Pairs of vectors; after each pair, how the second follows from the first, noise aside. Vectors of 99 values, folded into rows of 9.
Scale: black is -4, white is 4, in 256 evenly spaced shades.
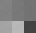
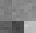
negated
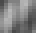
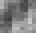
negated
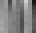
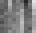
negated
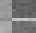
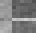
copied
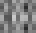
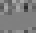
partly zeroed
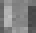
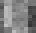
copied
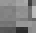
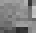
copied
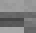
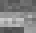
negated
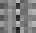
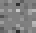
partly zeroed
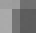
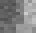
reversed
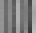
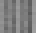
shrunk
